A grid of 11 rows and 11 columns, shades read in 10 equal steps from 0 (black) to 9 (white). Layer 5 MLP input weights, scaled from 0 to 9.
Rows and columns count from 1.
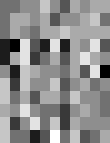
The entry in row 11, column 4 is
1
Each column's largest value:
7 6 8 8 7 9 7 7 8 8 6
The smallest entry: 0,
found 2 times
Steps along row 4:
down up down down up down up down up down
